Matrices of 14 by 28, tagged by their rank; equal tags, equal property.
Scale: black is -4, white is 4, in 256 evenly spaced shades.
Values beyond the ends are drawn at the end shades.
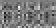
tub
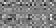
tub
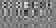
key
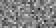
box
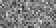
box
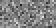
box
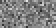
box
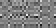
key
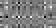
key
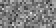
box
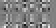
key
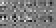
tub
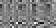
tub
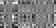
key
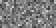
box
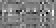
tub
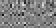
tub
